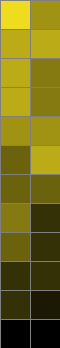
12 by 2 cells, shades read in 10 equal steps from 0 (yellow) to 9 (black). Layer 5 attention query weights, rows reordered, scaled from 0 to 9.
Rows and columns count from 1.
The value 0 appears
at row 1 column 1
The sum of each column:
51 61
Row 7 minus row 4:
3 1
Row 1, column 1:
0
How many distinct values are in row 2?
1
